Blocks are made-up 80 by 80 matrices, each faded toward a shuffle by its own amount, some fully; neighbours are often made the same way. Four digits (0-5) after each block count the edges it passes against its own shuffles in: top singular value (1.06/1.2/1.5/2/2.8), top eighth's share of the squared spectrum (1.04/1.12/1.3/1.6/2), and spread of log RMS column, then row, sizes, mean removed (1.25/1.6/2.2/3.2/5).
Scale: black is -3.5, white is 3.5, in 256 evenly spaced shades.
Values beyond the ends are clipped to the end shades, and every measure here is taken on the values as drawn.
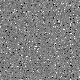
2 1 0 0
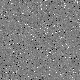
0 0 0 0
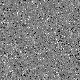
0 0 1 0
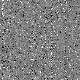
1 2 2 0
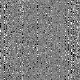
2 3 4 0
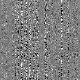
2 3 4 0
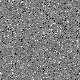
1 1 1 0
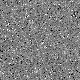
0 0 0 0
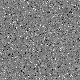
0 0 0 0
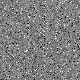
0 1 1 0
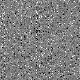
1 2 2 0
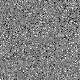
3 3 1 1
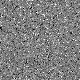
0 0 0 0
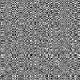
5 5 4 3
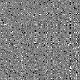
4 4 3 2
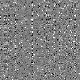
4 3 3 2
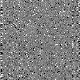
4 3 2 1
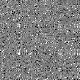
4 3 2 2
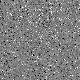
2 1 0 0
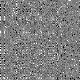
4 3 2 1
